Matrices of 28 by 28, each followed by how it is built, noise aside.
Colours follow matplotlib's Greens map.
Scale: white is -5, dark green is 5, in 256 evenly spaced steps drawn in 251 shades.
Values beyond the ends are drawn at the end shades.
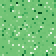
sparse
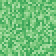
noise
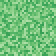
noise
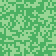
noise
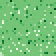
sparse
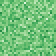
noise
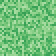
noise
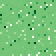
sparse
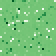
sparse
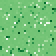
sparse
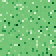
sparse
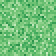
noise
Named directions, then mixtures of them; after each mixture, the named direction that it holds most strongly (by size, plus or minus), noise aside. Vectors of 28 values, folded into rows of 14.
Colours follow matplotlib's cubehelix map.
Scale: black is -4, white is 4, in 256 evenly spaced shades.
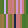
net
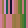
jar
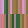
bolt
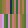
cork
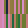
bolt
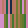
jar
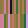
cork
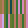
cork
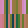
bolt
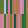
net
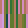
cork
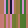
jar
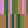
bolt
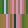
net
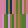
jar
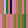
jar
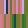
net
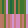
bolt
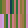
cork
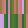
cork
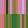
bolt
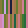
cork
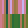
bolt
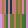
jar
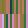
cork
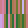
bolt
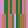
net
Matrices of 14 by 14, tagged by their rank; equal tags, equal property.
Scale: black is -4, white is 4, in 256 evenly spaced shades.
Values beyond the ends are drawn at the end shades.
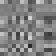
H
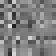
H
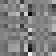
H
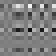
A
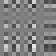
A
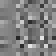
H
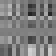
A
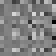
H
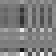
A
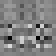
H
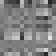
H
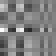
A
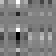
A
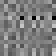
H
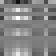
A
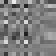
H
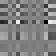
A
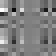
A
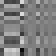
A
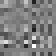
H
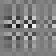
A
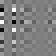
A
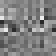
H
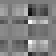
A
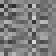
H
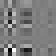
A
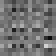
H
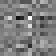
H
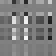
A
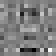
H
